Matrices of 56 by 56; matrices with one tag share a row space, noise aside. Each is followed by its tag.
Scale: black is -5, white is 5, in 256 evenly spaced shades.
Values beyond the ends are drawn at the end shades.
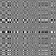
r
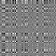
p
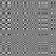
r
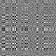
p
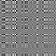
p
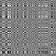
r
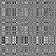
p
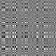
p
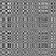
r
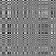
r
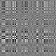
p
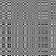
r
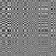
r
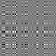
p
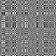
p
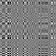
r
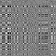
r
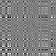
r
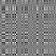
p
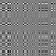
r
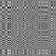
r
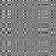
r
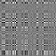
p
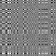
r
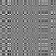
r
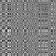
r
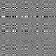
p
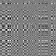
r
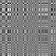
r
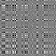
p
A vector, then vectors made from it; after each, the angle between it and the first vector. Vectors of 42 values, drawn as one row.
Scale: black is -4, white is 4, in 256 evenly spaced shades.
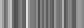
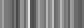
orthogonal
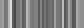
nearly parallel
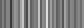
partly opposed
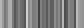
nearly parallel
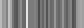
nearly parallel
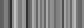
nearly opposite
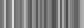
orthogonal
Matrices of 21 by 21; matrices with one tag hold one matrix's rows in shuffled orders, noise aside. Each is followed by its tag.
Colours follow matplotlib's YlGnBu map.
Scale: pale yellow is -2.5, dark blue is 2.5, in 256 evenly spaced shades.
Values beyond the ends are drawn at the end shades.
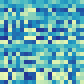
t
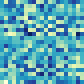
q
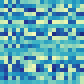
t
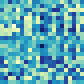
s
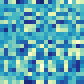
q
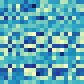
t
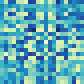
q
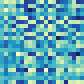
q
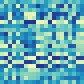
t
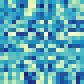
q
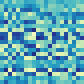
t
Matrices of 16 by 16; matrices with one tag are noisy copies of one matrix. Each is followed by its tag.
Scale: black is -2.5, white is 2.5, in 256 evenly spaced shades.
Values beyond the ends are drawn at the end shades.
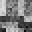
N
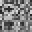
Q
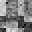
N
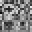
Q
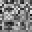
Q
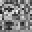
Q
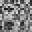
Q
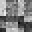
N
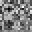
Q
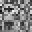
Q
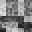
N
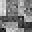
N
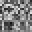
Q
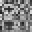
Q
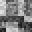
N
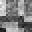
N
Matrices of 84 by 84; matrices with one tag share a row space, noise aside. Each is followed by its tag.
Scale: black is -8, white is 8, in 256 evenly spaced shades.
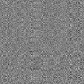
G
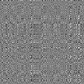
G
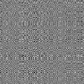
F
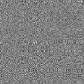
F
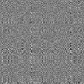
G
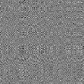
F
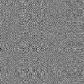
F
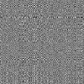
F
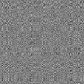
G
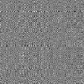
F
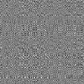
F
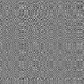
F
